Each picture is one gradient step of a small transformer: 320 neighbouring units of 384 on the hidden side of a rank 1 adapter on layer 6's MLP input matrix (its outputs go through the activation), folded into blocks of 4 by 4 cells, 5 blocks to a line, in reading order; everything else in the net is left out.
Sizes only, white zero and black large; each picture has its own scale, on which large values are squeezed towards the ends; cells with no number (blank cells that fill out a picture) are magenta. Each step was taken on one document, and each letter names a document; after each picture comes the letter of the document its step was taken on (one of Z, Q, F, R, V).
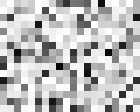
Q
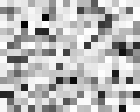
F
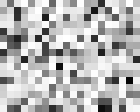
F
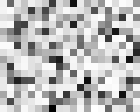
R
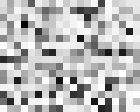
F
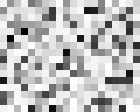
F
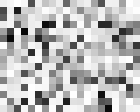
F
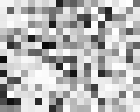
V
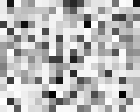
R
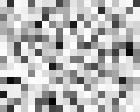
Q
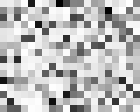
V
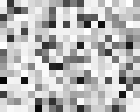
Q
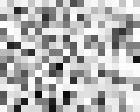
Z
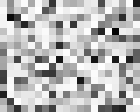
R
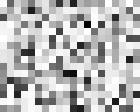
V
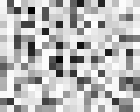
R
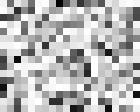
V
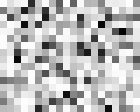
V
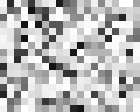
V
